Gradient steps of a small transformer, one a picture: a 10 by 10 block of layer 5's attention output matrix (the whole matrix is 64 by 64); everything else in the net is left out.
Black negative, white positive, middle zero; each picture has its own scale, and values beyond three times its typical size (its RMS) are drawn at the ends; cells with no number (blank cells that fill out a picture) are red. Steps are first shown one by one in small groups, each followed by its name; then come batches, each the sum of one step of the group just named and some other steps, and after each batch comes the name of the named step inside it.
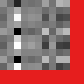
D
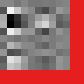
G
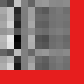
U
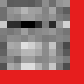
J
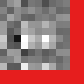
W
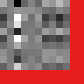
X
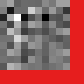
X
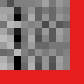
U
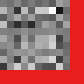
J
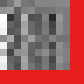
U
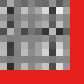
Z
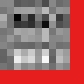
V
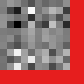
V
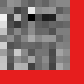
V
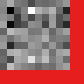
V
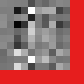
V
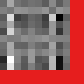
V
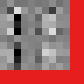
Z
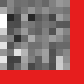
V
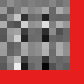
Z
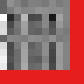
Z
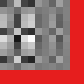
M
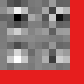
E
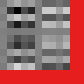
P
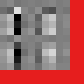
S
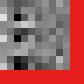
M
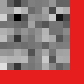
E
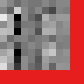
S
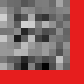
M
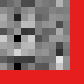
M
